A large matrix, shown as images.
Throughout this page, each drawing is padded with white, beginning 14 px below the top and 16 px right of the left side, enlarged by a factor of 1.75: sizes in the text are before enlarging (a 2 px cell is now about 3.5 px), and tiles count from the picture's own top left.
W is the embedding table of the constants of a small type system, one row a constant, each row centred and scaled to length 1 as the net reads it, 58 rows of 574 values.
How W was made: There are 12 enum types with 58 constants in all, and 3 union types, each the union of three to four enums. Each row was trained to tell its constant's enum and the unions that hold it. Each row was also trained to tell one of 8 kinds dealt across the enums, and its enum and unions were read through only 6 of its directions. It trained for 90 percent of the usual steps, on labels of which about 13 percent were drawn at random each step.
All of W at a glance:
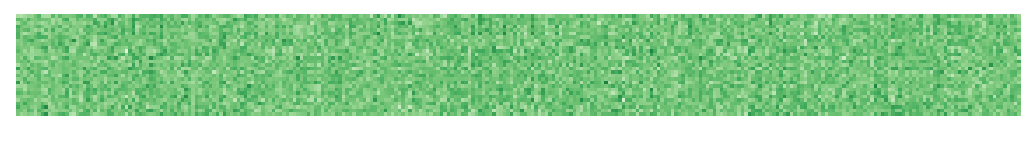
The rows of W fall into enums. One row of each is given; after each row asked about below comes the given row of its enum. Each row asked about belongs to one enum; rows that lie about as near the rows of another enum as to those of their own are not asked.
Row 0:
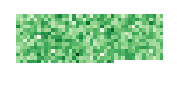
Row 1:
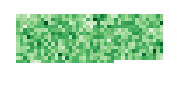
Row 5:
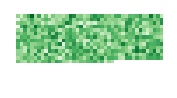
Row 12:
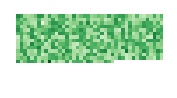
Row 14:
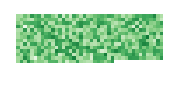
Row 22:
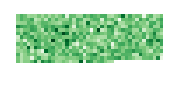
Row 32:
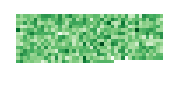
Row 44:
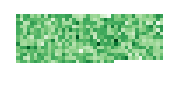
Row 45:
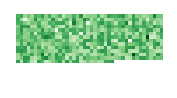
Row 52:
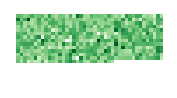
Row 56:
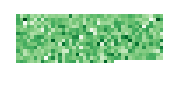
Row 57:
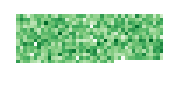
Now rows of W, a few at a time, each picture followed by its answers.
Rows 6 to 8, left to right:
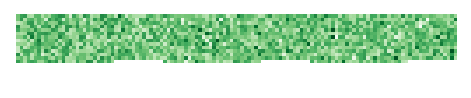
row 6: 0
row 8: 52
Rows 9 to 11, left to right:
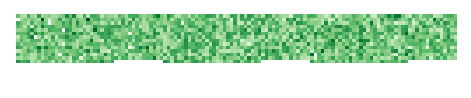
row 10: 0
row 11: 1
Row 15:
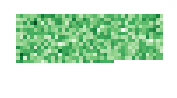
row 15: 32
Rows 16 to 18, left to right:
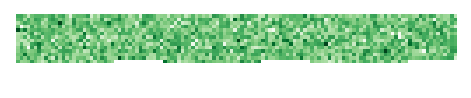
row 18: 52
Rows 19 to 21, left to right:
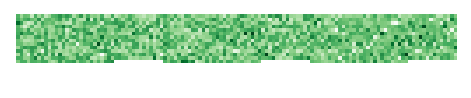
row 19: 44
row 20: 56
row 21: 56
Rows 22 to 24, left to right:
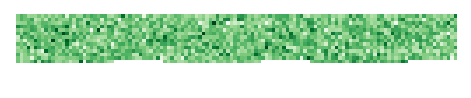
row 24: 44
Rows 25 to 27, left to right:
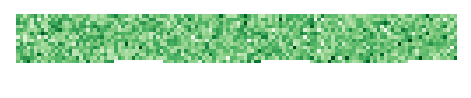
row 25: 45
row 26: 5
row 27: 56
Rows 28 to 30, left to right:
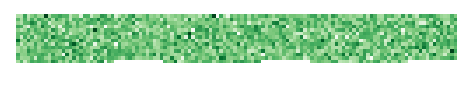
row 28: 0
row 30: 52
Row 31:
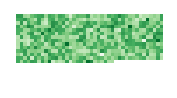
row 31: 12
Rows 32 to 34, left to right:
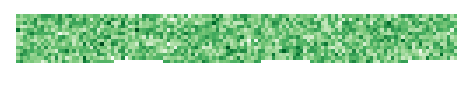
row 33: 1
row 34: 45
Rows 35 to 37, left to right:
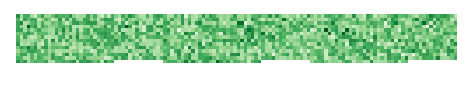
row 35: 44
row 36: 44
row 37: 14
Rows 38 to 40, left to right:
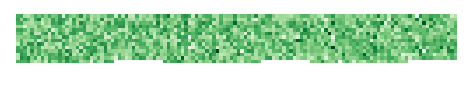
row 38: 45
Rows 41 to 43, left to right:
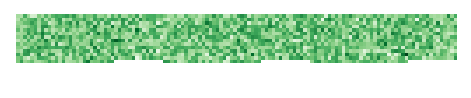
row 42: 1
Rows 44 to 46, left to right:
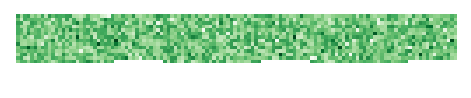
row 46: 1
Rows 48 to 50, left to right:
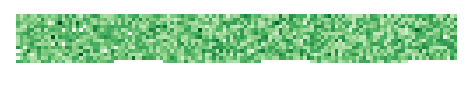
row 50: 52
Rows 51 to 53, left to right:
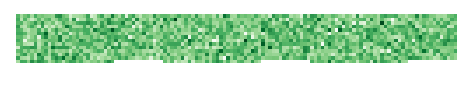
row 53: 56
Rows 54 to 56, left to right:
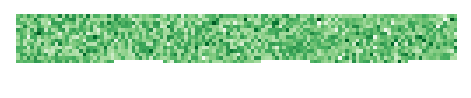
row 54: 45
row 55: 57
